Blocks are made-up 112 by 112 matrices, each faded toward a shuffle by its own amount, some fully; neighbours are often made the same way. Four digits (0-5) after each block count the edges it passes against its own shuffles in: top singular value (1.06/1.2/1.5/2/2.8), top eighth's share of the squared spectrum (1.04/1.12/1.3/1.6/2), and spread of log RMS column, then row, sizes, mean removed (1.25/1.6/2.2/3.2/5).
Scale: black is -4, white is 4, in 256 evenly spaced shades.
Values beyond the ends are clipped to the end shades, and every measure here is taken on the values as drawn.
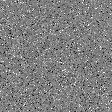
0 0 0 0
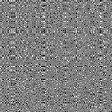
5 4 3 3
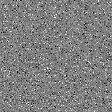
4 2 1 0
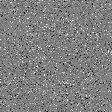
3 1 0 0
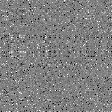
4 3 1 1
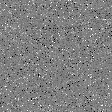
2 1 0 0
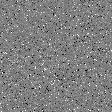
0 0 0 0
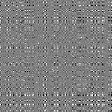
5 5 4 4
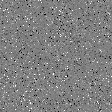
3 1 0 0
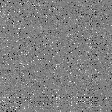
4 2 1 1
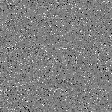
3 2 0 1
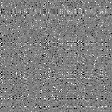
5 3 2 3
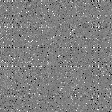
4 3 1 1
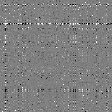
5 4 2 3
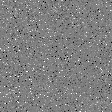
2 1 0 0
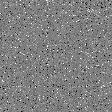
3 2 0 0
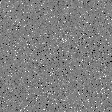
2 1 0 0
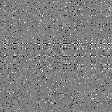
5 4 2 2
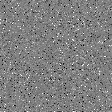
3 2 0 1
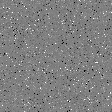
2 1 0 0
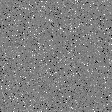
0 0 0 0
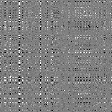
5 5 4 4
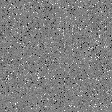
3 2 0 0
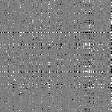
5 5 3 3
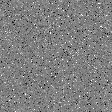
0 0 0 0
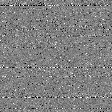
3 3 0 3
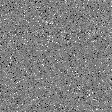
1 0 0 0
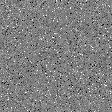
0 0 1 0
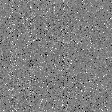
1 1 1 0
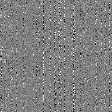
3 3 4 0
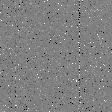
3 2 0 0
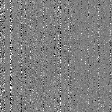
3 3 4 0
